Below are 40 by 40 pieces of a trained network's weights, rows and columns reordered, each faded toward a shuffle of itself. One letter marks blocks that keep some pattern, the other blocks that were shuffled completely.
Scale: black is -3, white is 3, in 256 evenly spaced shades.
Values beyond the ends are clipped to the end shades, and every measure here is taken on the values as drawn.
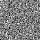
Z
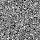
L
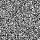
Z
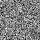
L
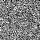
L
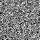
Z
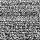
Z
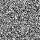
L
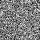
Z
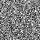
L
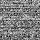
Z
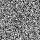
L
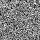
L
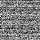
Z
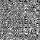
Z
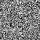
L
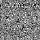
Z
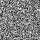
L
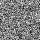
L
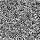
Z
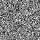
L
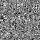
Z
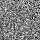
L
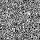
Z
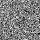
L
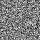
L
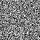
L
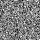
L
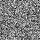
L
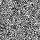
L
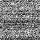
Z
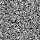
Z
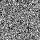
L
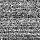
Z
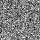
L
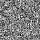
Z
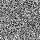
L
